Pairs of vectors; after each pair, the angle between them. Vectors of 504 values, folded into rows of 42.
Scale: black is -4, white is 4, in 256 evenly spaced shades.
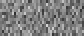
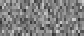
orthogonal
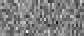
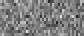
nearly parallel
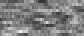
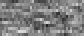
nearly parallel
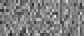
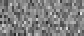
partly aligned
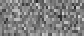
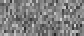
partly opposed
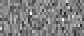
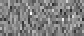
nearly parallel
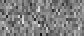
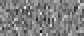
orthogonal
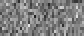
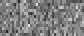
nearly parallel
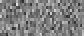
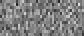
nearly opposite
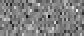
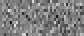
partly aligned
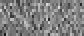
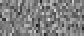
orthogonal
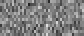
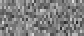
orthogonal
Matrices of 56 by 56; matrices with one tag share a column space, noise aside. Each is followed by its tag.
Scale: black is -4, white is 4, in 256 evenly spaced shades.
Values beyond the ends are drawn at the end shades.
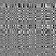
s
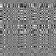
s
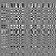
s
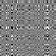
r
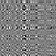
r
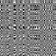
r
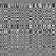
s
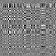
s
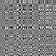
r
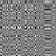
r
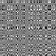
r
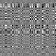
s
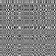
r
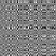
r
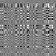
s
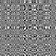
r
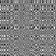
r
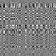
s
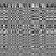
s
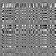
s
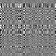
s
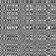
r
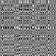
r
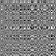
r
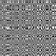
r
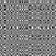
r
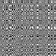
r
